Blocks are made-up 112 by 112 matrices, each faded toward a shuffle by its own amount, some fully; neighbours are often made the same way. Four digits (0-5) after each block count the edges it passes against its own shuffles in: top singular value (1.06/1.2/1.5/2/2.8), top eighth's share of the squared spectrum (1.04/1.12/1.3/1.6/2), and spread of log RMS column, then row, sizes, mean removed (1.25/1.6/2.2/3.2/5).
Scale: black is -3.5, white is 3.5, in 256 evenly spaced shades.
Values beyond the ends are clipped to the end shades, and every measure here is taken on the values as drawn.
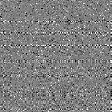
5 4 3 3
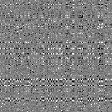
5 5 3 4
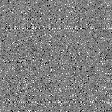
4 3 2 2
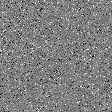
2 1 0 0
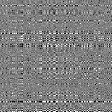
5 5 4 4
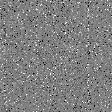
3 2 1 0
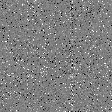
3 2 1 0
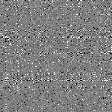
4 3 2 3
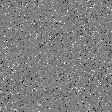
0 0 0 0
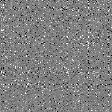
4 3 2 2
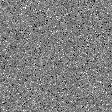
1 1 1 0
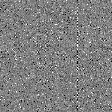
4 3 2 1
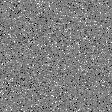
0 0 0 0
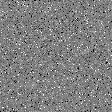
0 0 0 0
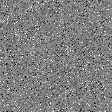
0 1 0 1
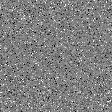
0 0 0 1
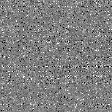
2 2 2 3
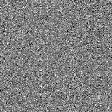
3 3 1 1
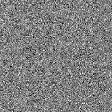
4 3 2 2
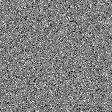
2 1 0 0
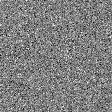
2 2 0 0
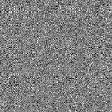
4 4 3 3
